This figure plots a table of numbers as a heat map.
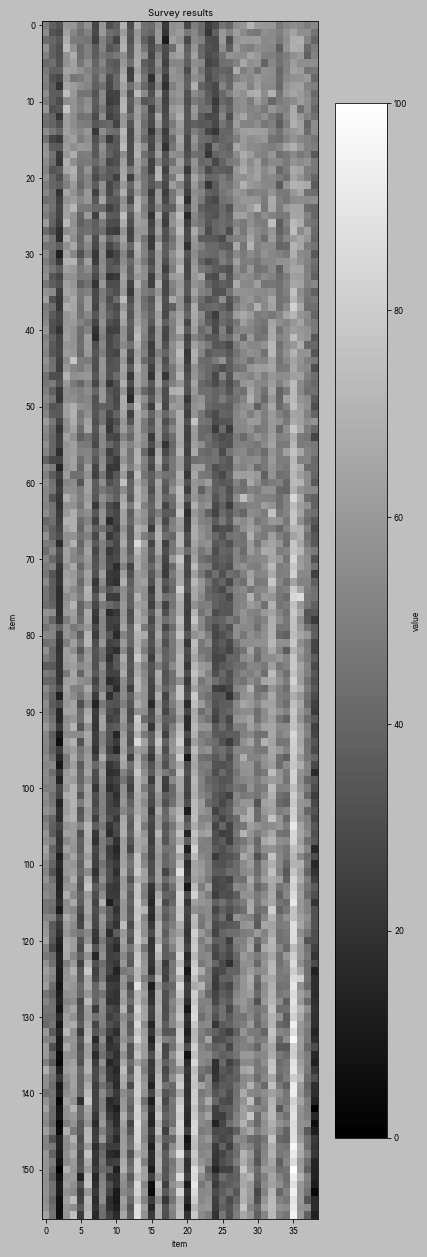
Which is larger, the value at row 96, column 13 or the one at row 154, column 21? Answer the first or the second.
the second
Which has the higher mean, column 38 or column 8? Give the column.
8
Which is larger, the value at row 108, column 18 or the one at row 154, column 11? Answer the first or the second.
the second
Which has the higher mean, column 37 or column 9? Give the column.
37
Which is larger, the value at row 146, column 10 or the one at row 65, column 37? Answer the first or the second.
the second
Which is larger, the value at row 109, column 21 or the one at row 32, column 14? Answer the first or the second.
the first
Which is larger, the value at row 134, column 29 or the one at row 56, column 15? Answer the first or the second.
the first
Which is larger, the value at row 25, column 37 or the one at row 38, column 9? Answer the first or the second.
the first
